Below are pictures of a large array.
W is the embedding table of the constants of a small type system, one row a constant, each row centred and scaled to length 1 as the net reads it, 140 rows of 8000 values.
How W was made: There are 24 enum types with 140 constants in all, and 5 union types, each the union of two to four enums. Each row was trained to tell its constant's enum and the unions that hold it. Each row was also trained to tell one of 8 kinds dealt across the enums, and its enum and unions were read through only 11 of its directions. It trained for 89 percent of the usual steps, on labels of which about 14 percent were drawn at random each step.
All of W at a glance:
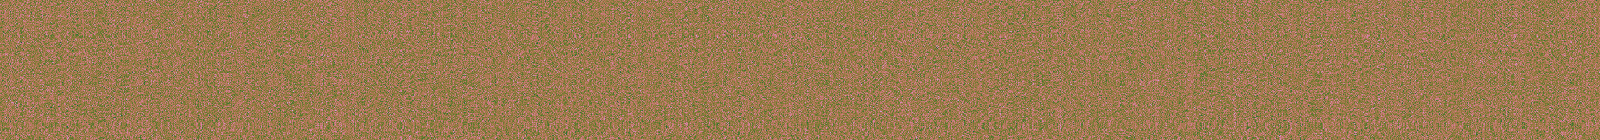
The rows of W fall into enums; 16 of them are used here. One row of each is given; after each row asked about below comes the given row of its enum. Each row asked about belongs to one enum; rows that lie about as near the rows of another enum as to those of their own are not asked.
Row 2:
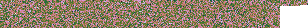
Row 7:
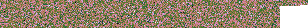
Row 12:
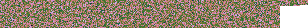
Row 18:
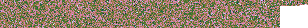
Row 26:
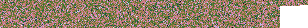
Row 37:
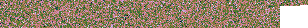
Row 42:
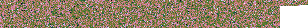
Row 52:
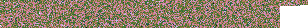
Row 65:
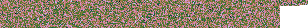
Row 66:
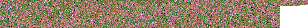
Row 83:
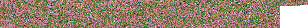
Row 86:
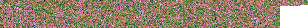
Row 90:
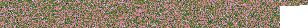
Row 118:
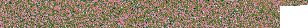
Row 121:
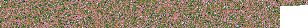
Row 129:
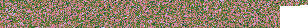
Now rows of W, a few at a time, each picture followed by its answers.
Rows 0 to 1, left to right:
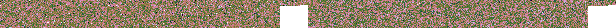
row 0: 2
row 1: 83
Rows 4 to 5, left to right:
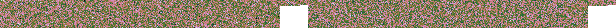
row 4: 118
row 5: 121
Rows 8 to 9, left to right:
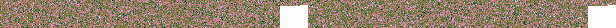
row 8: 52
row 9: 65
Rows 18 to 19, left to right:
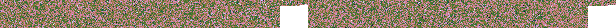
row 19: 121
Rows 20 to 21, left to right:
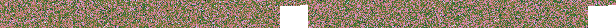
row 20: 7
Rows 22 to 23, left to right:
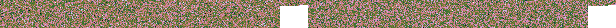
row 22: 90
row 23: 52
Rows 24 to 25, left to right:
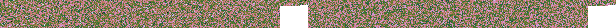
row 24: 83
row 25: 65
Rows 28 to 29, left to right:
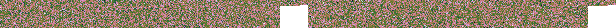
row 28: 12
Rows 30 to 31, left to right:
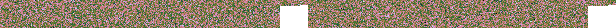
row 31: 129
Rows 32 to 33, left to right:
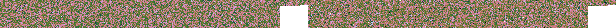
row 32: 83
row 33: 65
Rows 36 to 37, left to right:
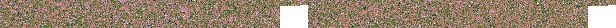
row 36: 37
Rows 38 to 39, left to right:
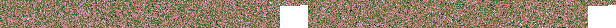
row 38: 26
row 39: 52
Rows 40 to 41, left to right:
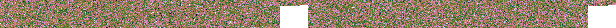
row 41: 129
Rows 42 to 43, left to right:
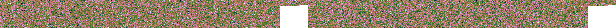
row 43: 7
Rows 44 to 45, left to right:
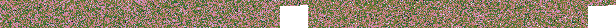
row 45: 66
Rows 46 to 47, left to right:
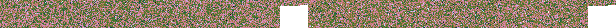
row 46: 121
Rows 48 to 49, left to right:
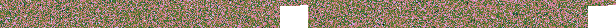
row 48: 12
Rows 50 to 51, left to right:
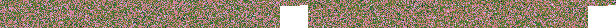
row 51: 90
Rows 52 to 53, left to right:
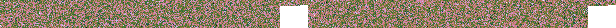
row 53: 118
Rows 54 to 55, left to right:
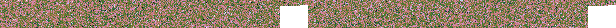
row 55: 7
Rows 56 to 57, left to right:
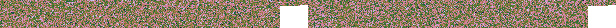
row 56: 90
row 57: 129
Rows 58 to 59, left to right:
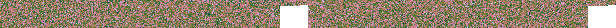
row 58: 121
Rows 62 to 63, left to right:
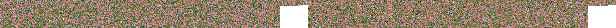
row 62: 65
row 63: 129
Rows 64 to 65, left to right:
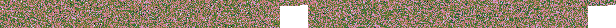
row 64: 37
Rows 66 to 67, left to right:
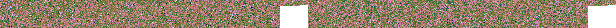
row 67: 12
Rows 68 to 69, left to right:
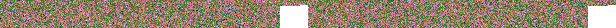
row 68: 26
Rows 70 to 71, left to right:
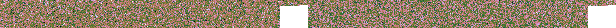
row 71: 12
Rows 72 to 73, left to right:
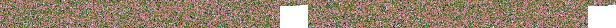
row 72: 12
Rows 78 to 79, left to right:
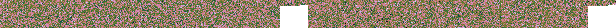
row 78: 65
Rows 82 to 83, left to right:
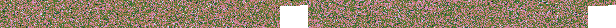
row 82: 7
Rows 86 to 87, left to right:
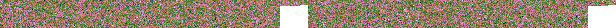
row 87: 12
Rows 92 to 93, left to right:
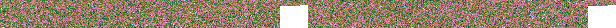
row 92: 7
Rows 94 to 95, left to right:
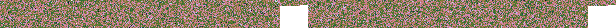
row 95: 118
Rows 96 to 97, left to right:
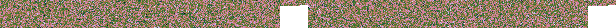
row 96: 121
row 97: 37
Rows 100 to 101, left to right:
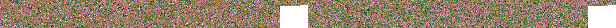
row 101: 65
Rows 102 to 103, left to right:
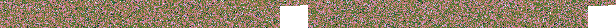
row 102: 2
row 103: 2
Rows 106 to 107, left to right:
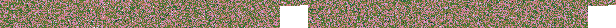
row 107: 52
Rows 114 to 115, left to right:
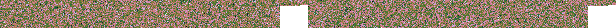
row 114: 37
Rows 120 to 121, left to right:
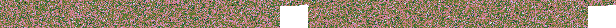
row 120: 18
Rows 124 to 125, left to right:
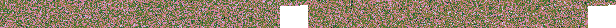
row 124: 83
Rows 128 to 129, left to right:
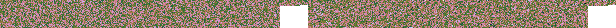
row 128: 52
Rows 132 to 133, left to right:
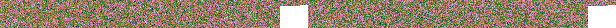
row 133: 121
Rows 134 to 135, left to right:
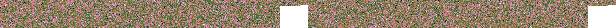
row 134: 7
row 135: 66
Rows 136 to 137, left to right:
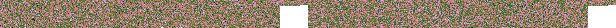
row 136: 118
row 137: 129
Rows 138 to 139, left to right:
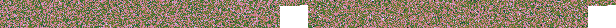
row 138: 129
